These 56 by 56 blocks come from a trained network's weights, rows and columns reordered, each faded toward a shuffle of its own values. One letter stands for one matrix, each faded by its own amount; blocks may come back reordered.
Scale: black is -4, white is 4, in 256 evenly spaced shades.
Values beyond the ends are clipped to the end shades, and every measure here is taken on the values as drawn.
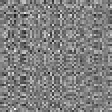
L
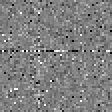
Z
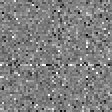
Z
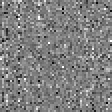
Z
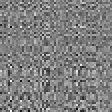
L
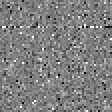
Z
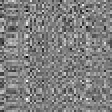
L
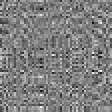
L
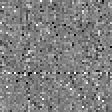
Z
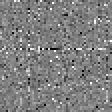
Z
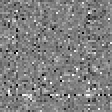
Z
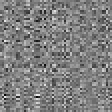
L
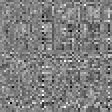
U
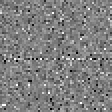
Z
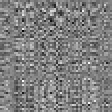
L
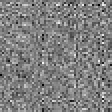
U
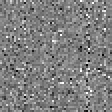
Z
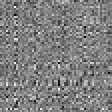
U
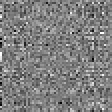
U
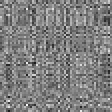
L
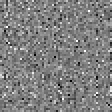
Z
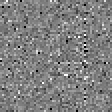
Z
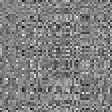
L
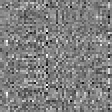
U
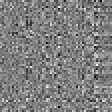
U
